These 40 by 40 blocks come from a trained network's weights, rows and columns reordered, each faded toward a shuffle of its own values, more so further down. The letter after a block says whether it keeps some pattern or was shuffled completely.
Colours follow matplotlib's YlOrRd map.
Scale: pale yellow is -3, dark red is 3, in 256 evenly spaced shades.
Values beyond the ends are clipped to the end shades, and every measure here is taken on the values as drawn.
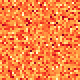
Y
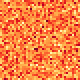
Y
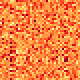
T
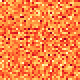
T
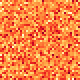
Y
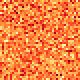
Y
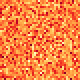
Y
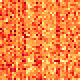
T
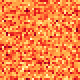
T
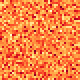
Y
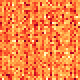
T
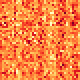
T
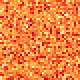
Y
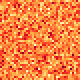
Y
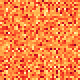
T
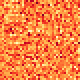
T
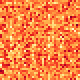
T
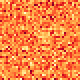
T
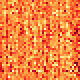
T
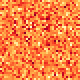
T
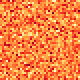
Y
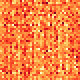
T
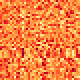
T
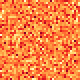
Y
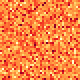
Y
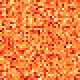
Y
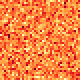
Y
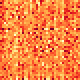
T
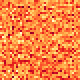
T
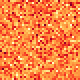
Y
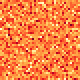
Y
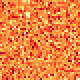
Y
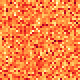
Y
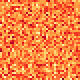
T
